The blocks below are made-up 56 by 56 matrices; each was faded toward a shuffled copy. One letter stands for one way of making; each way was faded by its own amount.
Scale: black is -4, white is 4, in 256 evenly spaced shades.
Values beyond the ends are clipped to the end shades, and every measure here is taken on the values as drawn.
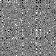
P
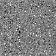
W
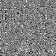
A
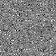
A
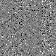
W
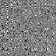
P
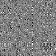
P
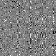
P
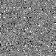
A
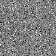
W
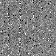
W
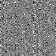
P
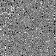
W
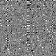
P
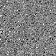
A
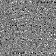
A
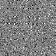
A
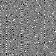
P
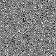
W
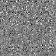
A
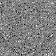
A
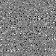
A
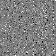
W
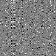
P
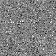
A
